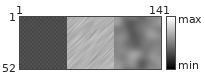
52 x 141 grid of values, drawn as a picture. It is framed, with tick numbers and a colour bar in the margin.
It is made of 1 by 3 panels. Panel 1,1: low, checkered, faint in contrast. Panel 1,2: high, slanting up to the right, faint in contrast. Panel 1,3: middling, smooth.
